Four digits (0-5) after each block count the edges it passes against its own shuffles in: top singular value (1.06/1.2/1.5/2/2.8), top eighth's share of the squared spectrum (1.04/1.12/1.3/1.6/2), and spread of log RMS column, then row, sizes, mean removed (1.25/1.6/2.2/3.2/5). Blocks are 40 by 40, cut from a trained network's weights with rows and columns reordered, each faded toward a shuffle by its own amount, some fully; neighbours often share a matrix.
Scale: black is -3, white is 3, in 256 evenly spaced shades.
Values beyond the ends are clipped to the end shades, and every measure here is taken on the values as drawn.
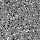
0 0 0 0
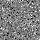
0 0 0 0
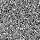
0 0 0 0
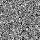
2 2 0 0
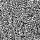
1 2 0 0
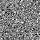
0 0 0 0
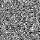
3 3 1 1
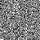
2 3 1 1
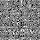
2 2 2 0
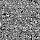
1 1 1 0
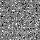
1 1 1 0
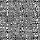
2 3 3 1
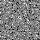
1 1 1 0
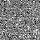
1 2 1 0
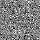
1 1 1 0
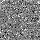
0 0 0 0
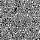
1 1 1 0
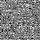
1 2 1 0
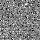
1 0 0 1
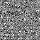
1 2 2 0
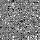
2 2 2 0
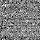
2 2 2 0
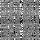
3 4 3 0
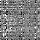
3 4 3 0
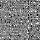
2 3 2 0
